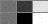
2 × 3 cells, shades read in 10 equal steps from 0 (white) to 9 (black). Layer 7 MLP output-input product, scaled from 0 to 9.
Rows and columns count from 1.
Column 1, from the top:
5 5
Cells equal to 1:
1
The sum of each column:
10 16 1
